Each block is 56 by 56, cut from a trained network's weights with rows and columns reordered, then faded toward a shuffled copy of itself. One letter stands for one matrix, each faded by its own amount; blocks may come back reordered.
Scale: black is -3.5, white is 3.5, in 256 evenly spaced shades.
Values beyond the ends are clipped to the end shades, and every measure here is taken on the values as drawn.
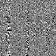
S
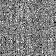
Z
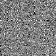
S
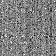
Z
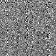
S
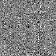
S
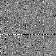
S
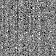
Z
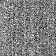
Z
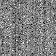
Z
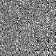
S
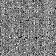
Z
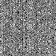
Z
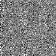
S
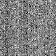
Z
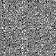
S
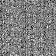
Z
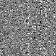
S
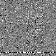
S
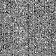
Z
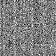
Z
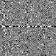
S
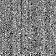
Z
